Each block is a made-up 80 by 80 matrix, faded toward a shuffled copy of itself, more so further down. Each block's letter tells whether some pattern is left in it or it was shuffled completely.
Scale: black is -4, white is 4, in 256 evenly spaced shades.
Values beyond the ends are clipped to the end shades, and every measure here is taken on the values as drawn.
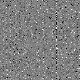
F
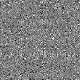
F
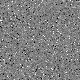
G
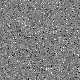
G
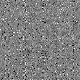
F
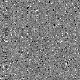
F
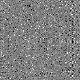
F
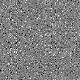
F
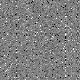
F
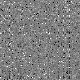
F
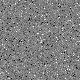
G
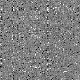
F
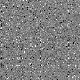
F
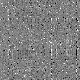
F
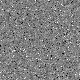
G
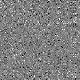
F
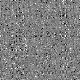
F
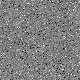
G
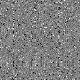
F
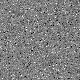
G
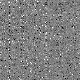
F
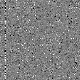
F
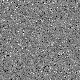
G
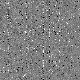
F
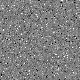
G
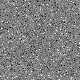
G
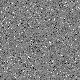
G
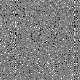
F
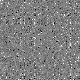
F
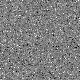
G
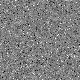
G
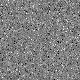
G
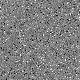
G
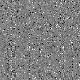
F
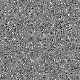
F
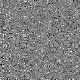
F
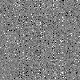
F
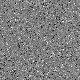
G
